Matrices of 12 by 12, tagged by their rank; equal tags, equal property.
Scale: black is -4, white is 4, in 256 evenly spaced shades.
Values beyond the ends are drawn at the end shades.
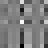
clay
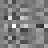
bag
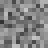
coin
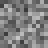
coin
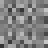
bag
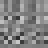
bag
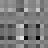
clay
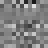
bag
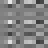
clay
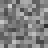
coin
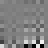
clay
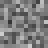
coin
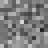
coin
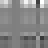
clay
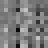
bag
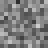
coin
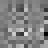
bag
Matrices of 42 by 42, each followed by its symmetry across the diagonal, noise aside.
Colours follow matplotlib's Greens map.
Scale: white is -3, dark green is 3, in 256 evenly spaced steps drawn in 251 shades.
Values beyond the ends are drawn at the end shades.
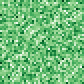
symmetric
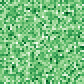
symmetric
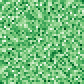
symmetric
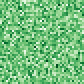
neither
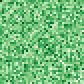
symmetric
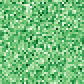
neither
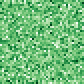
neither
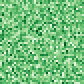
neither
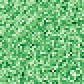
symmetric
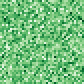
neither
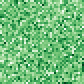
symmetric
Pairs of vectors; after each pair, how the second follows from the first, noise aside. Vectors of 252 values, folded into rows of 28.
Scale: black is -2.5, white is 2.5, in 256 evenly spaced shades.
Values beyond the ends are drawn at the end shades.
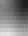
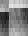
wrapped around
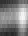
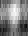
wrapped around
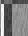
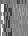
partly zeroed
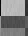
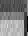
wrapped around
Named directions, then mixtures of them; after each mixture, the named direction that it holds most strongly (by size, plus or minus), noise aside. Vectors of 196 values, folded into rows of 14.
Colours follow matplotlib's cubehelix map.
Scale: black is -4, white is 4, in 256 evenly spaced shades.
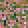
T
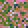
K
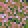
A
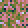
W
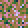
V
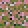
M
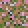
M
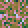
A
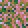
W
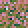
M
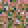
W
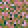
M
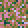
V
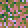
A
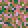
W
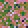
K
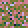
M
